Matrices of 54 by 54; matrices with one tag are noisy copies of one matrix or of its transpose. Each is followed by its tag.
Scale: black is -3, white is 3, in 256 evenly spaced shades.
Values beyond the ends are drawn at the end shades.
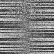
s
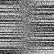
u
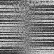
u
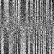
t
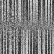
s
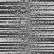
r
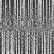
r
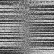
u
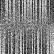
u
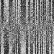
t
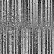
s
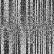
t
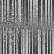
s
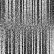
u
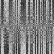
t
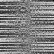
r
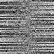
r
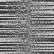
r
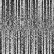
r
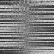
u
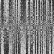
t
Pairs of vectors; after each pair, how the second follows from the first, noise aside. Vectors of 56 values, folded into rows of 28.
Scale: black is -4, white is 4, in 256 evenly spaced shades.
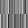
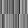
reversed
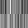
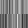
reversed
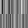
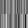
reversed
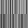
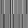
partly zeroed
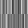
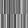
reversed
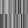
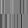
partly zeroed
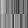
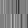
partly zeroed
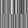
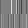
partly zeroed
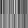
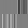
partly zeroed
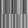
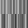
reversed
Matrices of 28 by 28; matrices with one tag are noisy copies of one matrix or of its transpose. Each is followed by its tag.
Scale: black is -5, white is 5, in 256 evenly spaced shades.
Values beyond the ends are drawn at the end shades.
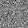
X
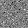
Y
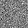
Y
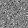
Y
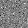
X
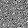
X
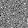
X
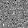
X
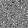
Y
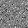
Y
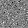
Y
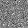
X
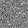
Y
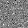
X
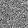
Y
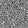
Y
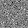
Y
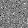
X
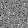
X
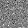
X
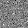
X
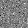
X
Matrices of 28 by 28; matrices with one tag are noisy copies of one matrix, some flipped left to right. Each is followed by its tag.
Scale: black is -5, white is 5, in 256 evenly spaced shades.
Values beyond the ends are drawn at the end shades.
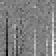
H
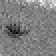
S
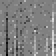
H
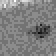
S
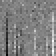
H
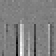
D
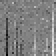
H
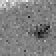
S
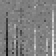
H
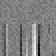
D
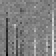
H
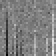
H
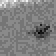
S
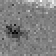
S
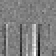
D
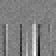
D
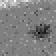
S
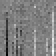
H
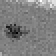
S
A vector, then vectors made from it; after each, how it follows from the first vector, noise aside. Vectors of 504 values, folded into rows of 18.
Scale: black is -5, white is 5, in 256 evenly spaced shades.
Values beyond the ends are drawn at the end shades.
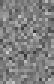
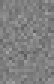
shrunk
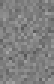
shrunk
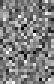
scaled up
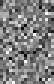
scaled up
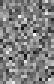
scaled up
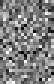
scaled up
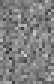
sign-scrambled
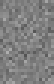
shrunk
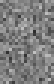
sign-scrambled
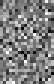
scaled up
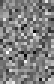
scaled up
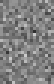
sign-scrambled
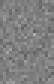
shrunk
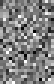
scaled up
